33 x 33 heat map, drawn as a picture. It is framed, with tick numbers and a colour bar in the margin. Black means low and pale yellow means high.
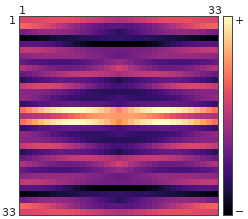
Streaks run across, left to right. There is no overall slope. Its left and right halves mirror each other, and so do its top and bottom. On average the colour sits 40% of the way up the scale.
